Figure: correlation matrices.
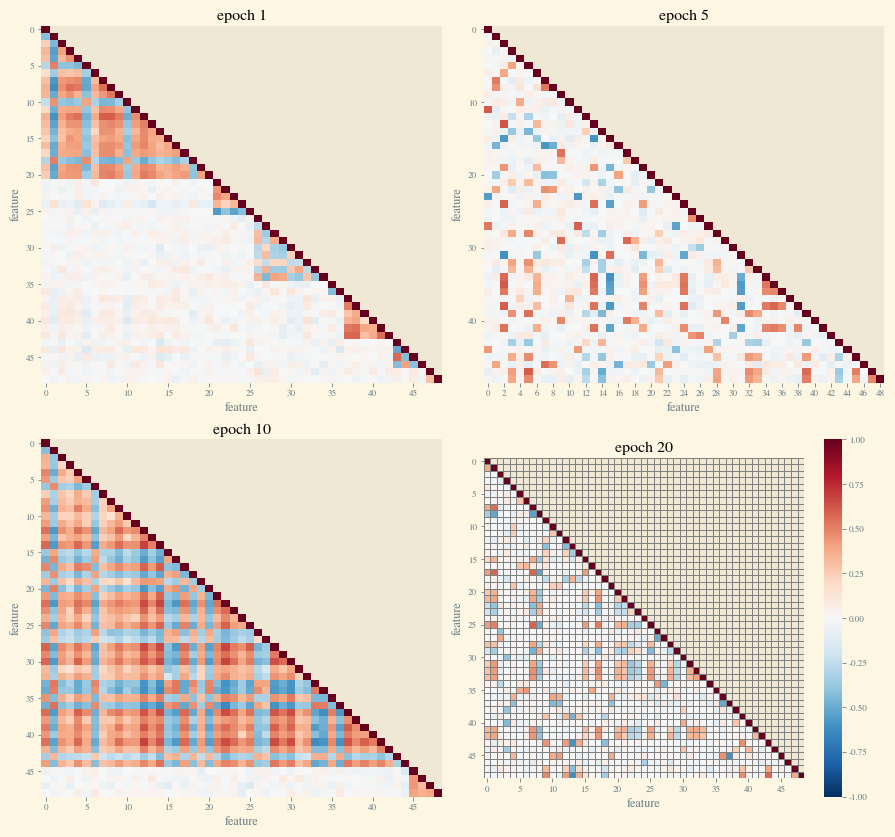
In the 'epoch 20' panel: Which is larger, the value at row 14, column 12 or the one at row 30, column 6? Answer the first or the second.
the first
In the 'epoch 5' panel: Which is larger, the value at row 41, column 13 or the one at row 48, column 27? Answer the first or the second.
the first
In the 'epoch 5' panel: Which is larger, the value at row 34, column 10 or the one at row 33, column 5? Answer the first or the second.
the second
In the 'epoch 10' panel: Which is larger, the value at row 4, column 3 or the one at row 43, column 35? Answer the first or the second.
the first
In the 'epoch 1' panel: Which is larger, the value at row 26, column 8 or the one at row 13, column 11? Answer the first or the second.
the second
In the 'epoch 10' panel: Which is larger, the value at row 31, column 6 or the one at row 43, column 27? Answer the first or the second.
the second
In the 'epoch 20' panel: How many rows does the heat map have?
49
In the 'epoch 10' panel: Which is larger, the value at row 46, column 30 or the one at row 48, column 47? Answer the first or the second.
the second
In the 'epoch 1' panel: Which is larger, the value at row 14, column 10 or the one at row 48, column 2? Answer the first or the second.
the second
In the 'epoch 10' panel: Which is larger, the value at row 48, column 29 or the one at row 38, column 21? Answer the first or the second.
the second
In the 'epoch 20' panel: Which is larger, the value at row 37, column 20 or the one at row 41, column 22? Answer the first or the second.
the first
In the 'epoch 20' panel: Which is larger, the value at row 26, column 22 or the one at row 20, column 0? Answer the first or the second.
the second
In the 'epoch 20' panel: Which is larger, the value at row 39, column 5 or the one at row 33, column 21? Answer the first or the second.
the second
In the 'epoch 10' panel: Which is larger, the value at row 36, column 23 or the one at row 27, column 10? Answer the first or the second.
the second
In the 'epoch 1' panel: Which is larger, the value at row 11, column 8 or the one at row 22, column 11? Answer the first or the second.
the first
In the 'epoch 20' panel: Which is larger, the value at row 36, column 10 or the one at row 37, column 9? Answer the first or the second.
the first
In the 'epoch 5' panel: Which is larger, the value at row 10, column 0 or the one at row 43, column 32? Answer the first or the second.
the first
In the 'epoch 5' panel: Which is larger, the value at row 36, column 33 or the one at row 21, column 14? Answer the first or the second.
the first
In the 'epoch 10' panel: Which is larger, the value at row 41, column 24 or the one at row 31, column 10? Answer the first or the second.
the first
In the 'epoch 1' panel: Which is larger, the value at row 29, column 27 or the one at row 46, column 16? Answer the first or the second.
the second
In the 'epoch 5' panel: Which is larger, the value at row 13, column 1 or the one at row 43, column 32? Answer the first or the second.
the first
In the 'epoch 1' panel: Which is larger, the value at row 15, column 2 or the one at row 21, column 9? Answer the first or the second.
the first
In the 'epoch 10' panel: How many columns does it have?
49
